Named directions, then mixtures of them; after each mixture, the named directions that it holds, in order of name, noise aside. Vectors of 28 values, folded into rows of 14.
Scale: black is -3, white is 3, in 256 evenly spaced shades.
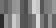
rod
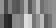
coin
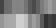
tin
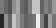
rod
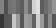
coin, rod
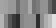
rod, tin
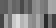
coin, rod, tin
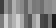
coin, rod, tin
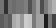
coin, rod, tin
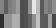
rod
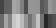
rod, tin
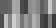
rod, tin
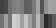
coin, rod, tin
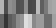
coin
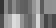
rod, tin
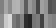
coin
